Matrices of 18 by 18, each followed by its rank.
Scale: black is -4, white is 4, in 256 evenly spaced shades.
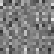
three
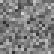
full rank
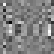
three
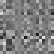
three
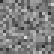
full rank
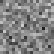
full rank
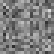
three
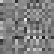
three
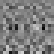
three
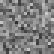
full rank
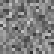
full rank
